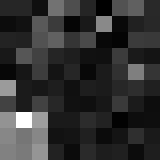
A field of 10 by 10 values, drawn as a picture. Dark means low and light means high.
The bottom left is the ninth with the highest average. Neither half mirrors the other. On average the colour sits 20% of the way up the scale. In the bottom left lies a patch that is higher than the rest.
